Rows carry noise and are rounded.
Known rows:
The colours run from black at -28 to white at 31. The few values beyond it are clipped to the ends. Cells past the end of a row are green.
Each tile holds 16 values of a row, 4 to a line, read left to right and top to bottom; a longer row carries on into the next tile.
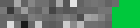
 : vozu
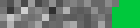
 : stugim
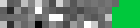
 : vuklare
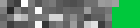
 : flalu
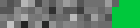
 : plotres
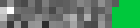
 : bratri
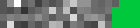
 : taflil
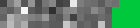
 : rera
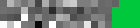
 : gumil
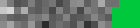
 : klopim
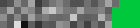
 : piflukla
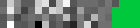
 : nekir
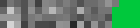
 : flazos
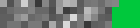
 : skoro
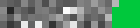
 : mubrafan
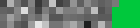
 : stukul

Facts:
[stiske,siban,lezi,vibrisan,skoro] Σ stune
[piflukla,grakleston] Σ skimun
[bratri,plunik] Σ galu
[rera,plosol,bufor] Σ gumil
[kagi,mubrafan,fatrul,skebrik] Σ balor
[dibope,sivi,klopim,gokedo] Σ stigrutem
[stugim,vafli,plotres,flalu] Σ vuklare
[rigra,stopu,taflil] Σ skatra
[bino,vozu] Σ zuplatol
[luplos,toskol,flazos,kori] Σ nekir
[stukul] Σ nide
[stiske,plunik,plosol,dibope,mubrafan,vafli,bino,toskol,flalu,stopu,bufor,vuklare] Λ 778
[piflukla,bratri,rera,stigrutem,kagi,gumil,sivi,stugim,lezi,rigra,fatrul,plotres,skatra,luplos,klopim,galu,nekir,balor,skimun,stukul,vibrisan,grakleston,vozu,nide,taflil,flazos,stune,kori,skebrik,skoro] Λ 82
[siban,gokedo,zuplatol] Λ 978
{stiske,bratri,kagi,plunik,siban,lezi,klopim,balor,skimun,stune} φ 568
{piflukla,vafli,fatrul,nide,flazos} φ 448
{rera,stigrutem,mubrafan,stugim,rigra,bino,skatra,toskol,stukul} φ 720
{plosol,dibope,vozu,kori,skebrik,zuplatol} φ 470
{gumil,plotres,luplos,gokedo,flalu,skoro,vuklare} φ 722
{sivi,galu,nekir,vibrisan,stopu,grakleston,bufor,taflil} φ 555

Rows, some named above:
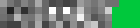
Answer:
stopu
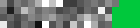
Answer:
zuplatol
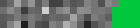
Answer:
fatrul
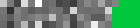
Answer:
dibope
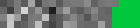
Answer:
stugim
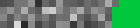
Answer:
piflukla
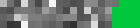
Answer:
gokedo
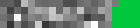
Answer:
vafli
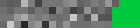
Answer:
plotres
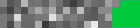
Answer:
vafli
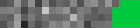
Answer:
fatrul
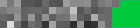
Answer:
sivi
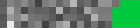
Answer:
luplos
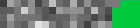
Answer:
stukul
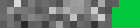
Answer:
grakleston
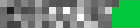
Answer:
stopu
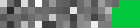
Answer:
dibope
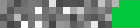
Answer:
toskol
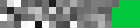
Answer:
skatra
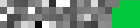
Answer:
stune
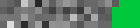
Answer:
plotres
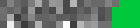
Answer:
kori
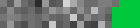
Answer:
vibrisan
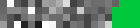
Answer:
nide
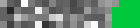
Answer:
flalu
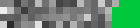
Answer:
plunik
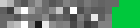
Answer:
stigrutem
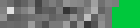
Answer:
lezi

